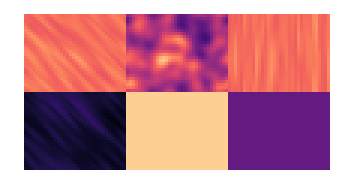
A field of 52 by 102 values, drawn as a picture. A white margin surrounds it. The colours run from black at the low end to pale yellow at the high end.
The table splits into 2 rows of 3 panels. Panel 1,1: high, slanting down to the right, faint in contrast. Panel 1,2: middling, blotchy, strong in contrast. Panel 1,3: high, streaked downward, faint in contrast. Panel 2,1: very low, slanting down to the right, faint in contrast. Panel 2,2: very high, flat. Panel 2,3: low, flat.
